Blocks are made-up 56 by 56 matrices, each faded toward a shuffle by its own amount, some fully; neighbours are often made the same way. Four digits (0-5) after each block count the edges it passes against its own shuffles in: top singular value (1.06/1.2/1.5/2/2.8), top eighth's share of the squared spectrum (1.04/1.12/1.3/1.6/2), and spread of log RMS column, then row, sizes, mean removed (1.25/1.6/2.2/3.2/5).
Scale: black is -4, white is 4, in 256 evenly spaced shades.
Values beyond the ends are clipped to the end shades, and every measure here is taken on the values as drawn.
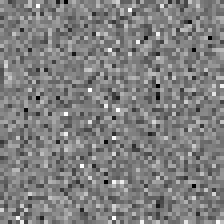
1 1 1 0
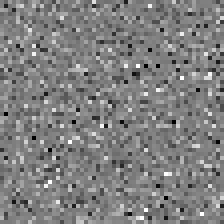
0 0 0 0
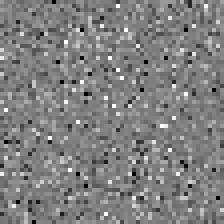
1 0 0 0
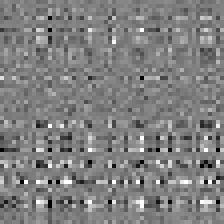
4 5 3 4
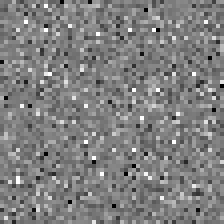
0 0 0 0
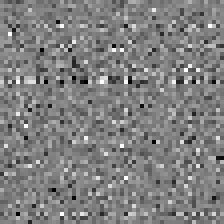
4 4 1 2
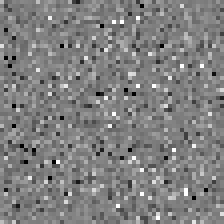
2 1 0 0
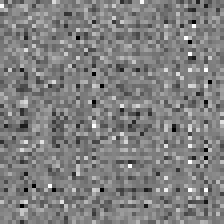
4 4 2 2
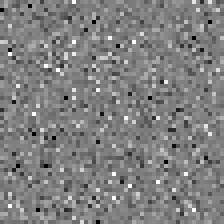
1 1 0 0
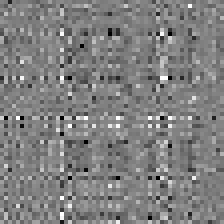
5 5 3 3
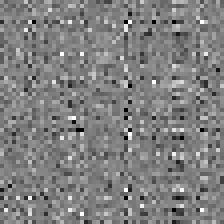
4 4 3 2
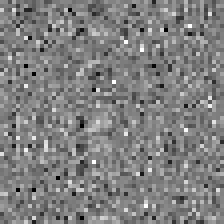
3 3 1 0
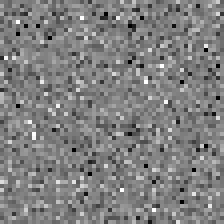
0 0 0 0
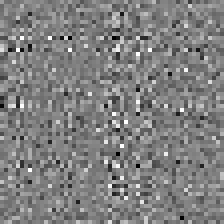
4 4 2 2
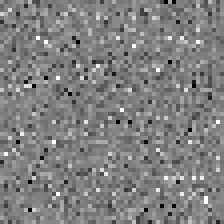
2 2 0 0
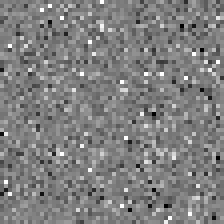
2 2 1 0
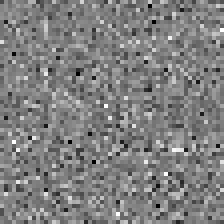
3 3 1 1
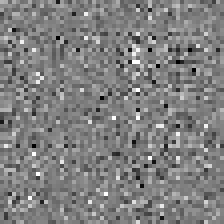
4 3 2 2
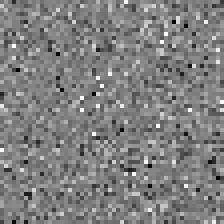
2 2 1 0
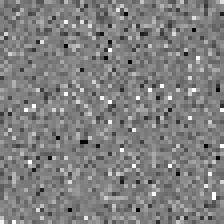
1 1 0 0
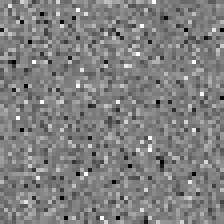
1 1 0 0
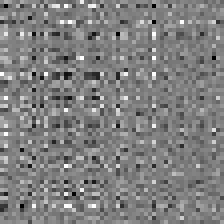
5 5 3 3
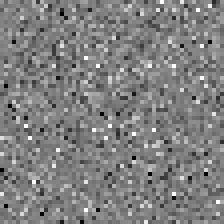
1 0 0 0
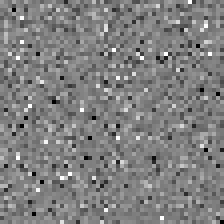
2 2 0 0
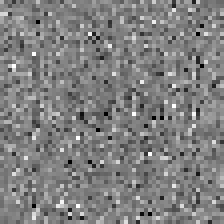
3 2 1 0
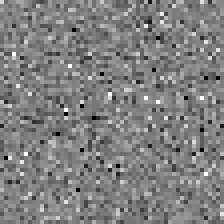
3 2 0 1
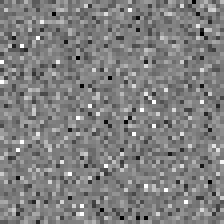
1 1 0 0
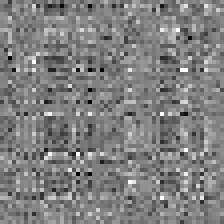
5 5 3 3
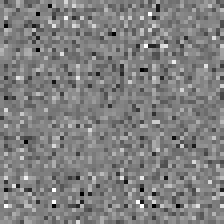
4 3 2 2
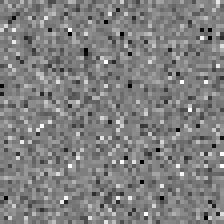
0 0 0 0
